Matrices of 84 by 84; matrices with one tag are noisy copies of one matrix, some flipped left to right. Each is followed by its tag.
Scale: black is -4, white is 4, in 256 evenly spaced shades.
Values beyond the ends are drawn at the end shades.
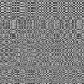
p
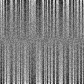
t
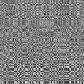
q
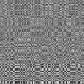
q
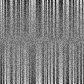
t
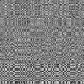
q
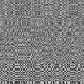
q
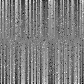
t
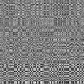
q
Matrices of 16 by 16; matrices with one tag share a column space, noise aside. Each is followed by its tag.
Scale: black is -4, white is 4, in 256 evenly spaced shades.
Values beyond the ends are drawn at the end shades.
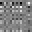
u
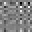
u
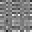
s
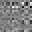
u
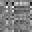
u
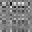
u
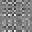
s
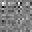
u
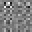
u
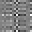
s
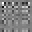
u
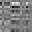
u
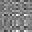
s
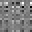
u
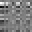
u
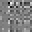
u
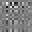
u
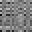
s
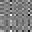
s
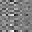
s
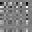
u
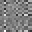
s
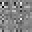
u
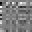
u
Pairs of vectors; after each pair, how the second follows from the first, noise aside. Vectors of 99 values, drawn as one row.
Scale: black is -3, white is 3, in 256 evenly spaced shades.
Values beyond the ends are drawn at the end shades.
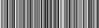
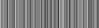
shrunk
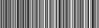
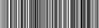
shuffled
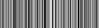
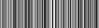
copied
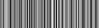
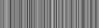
shrunk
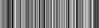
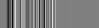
partly zeroed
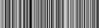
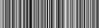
copied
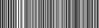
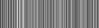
shrunk
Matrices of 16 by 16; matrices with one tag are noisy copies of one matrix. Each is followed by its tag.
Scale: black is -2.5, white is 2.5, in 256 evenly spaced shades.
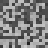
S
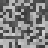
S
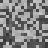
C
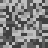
C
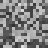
C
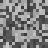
C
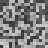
S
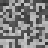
S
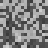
C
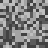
C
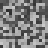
S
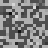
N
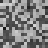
C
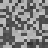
C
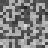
S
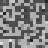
S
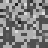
C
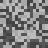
C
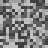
N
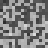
S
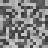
N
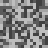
N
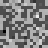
N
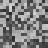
C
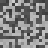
S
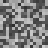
N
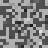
N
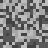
C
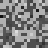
C
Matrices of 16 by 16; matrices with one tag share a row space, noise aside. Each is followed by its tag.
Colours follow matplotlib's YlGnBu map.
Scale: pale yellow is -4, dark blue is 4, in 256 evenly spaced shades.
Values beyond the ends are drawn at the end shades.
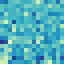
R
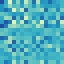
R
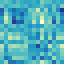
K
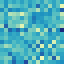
K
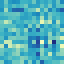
K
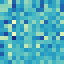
R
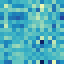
K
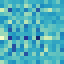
R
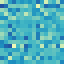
R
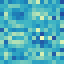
K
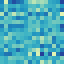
K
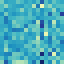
K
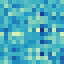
K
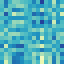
K
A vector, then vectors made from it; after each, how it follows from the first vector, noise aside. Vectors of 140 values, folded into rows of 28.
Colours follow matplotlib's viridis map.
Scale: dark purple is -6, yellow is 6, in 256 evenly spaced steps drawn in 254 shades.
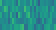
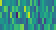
scaled up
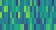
scaled up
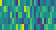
scaled up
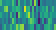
scaled up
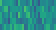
copied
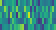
scaled up
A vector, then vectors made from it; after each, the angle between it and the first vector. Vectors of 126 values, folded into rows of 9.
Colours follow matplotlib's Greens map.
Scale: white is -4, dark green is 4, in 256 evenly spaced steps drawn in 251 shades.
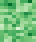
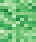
partly opposed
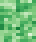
nearly opposite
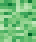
nearly parallel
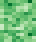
nearly parallel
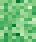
orthogonal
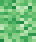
partly aligned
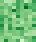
partly opposed
